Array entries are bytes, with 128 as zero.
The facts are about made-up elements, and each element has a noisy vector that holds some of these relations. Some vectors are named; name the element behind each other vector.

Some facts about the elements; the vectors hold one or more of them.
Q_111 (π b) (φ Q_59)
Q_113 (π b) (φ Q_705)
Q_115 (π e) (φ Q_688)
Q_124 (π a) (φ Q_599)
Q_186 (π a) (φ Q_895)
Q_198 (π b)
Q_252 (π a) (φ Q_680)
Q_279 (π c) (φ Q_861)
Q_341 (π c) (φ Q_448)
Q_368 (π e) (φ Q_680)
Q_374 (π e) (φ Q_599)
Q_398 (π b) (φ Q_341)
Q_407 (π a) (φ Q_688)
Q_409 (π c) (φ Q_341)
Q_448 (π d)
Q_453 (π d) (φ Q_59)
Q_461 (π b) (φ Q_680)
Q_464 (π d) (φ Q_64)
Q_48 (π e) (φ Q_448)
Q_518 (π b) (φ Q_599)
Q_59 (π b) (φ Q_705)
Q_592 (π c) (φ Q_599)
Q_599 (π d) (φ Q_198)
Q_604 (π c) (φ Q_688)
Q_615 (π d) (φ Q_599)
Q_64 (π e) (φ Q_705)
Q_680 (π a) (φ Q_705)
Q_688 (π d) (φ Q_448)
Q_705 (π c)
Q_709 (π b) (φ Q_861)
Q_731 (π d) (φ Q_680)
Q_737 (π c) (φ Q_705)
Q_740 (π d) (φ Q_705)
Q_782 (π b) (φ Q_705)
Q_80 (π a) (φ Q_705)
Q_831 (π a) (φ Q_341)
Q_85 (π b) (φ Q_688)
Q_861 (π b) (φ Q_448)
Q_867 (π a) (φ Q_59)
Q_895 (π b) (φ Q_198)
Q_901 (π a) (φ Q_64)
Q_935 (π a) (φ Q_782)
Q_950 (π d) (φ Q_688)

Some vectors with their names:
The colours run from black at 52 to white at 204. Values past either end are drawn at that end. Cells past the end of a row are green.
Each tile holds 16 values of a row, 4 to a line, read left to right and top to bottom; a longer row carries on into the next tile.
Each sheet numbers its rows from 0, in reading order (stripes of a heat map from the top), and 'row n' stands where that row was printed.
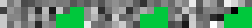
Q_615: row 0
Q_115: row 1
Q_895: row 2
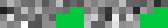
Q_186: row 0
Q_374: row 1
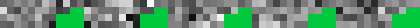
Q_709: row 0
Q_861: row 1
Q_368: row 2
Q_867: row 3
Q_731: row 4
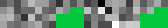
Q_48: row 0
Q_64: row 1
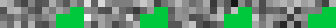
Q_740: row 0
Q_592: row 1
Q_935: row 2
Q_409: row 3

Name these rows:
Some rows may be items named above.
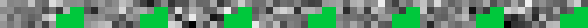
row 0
Q_737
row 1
Q_831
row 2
Q_688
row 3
Q_407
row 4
Q_398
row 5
Q_518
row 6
Q_782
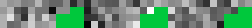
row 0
Q_374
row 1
Q_680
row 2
Q_85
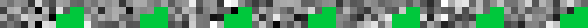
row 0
Q_599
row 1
Q_604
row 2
Q_895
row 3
Q_448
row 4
Q_368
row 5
Q_341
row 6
Q_198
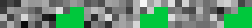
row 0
Q_448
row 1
Q_705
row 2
Q_592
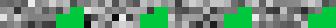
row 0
Q_279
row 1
Q_59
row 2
Q_409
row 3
Q_592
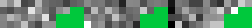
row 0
Q_124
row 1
Q_950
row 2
Q_680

